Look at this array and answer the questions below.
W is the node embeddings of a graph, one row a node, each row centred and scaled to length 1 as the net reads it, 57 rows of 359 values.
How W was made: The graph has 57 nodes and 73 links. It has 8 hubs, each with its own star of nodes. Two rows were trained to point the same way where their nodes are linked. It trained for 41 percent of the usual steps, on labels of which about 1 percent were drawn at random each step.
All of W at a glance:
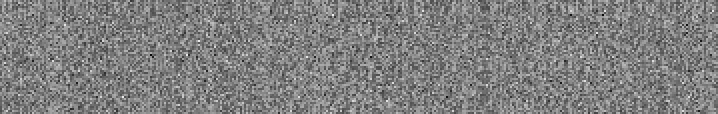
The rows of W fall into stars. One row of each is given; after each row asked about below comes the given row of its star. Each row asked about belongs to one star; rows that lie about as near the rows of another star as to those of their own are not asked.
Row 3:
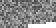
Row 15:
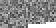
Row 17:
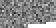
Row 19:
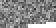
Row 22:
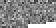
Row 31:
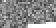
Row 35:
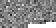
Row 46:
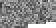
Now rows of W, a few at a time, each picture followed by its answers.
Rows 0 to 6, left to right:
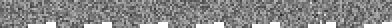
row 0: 17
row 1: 19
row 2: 17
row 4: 35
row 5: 35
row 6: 17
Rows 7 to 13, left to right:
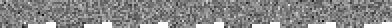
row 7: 15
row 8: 22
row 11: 22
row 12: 46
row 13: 15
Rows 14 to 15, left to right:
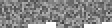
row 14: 46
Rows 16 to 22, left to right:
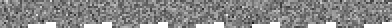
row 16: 46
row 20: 22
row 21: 46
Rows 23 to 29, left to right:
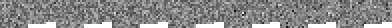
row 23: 35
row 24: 17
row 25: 15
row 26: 31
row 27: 15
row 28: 3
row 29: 22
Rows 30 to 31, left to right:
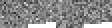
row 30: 3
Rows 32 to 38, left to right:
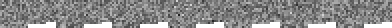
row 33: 22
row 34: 22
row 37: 31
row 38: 15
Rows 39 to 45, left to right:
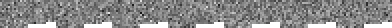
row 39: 17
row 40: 35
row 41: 46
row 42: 22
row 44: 31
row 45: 35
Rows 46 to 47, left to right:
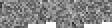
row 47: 19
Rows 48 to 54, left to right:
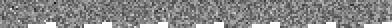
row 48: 3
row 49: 35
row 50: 17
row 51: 31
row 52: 31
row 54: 17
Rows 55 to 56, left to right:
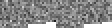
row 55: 46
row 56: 17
